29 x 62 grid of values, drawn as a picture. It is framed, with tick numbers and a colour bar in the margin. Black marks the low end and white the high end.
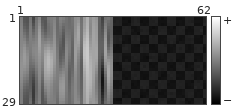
The table splits into one row of 2 panels. Panel 1,1: middling, streaked downward, strong in contrast. Panel 1,2: very low, checkered, faint in contrast.
